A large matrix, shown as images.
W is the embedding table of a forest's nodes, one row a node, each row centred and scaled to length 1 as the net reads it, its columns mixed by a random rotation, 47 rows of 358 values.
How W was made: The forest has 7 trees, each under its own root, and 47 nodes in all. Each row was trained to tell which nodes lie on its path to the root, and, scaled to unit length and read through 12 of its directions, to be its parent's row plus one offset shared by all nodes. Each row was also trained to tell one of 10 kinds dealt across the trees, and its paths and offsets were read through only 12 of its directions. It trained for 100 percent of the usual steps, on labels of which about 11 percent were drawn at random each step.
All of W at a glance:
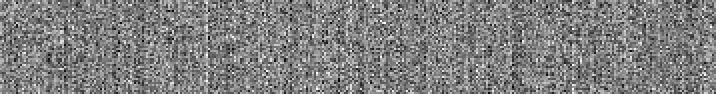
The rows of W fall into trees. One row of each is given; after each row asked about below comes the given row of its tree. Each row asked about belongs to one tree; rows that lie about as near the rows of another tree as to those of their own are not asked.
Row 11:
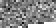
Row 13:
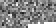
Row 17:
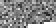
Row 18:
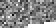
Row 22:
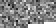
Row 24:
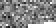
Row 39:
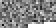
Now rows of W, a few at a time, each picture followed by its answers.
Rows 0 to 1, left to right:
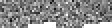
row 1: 39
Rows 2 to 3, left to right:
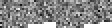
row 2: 17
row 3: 22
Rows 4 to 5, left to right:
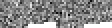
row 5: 18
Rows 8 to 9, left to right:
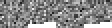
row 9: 22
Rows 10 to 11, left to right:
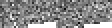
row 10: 39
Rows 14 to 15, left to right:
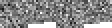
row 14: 39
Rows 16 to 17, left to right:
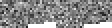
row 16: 11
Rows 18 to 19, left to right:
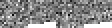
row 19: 18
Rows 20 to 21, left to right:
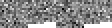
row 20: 17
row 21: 11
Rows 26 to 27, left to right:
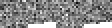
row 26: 13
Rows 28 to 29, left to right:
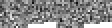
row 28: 39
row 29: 13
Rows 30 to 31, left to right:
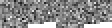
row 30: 13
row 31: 17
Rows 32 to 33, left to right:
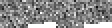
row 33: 24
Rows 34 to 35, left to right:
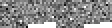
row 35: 17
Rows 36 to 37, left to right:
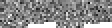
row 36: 39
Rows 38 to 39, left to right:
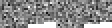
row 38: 17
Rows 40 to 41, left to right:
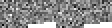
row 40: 17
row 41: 17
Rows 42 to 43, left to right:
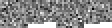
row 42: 39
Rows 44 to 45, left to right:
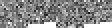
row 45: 18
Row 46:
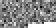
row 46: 39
